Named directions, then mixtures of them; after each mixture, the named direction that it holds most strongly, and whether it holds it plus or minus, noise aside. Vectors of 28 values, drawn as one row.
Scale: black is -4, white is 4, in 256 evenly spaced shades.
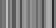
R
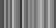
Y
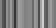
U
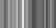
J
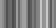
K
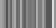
R, minus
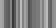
K, plus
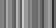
R, plus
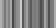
Y, minus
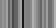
J, minus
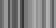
J, minus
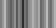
J, minus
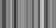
U, plus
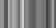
J, plus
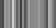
Y, plus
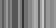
J, minus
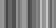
K, plus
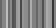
R, plus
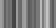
K, plus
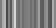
U, minus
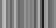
U, minus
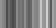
K, plus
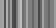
Y, minus
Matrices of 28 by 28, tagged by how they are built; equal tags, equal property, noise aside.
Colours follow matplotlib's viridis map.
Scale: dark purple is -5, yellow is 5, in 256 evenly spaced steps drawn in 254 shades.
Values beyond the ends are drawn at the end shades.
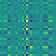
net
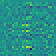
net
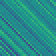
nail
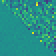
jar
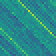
nail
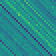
nail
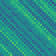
nail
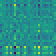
net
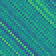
nail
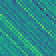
nail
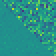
jar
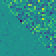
jar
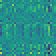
net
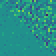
jar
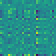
net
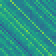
nail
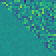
jar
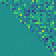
jar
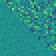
jar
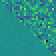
jar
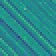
nail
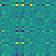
net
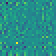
net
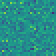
net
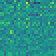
net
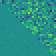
jar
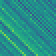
nail
